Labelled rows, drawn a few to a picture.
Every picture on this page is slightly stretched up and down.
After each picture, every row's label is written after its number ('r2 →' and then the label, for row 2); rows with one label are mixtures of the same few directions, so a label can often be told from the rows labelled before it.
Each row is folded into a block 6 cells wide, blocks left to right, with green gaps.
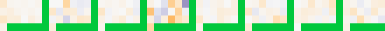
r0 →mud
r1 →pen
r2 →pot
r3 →pot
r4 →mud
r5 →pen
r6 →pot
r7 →pen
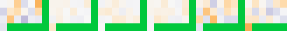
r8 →pot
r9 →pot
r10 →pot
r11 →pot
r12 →pen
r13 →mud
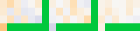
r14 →mud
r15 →mud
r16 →pen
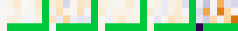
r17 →pot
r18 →pen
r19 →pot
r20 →pot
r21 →mud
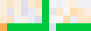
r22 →mud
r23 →mud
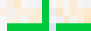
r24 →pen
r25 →mud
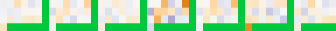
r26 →pen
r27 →pot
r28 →pen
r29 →pot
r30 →pot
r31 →mud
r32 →pen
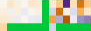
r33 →mud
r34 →pen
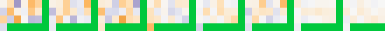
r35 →pen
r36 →pot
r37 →pot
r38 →mud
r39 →mud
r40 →pot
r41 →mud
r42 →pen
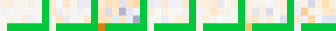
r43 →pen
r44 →pen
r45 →mud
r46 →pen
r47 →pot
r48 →mud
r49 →pen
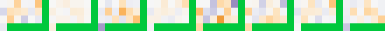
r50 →pot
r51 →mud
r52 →mud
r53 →pot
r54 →pot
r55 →pot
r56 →pot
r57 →mud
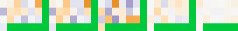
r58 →pot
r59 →pot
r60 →pen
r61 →pen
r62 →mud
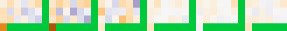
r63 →mud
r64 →mud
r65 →pot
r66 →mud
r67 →pot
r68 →mud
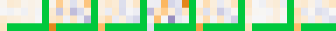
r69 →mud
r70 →mud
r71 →mud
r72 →pot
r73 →mud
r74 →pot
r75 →mud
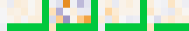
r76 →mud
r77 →pen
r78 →pen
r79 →pot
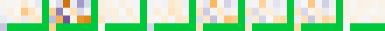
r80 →mud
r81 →pen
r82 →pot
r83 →mud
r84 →pen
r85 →pen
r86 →pen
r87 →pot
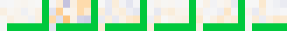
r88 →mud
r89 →pen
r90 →pen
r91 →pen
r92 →pot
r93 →pen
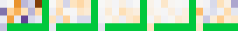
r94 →pot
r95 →pen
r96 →mud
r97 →pen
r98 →pot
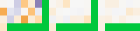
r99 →pot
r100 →pen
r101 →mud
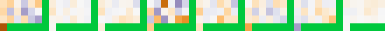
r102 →mud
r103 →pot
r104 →pot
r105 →pen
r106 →pot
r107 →mud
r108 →mud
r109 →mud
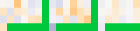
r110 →pen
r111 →mud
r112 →pot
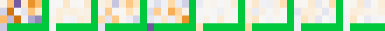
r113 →pen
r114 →pot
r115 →pen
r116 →mud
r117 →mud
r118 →mud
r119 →pot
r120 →pot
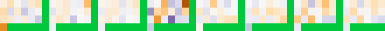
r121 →mud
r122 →pot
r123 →pot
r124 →pot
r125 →pen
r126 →mud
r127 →pen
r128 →pen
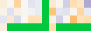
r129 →pen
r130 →pot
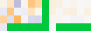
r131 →pen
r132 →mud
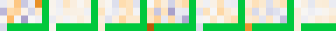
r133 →pot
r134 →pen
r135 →pot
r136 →mud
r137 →mud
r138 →mud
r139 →pot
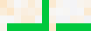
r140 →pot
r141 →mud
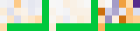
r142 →pen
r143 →pen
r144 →pot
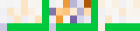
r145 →mud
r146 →pot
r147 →pot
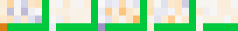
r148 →mud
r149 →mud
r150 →mud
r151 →pot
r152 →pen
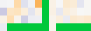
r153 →pot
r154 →pen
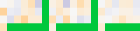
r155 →pot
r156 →pen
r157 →pot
